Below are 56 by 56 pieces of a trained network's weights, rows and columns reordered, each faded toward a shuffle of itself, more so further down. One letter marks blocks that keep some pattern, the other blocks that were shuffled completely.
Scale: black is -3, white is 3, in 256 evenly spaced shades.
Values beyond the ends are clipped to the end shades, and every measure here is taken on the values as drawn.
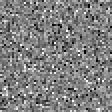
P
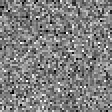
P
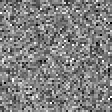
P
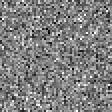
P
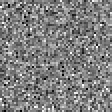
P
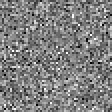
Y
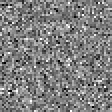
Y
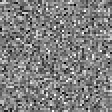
P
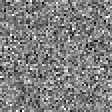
P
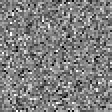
P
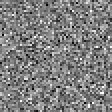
P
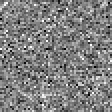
Y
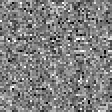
Y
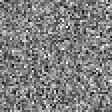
P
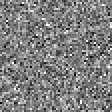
P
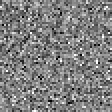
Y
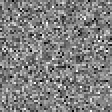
Y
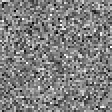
P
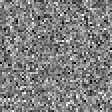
P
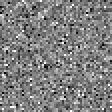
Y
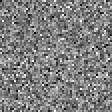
P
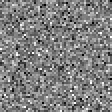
P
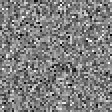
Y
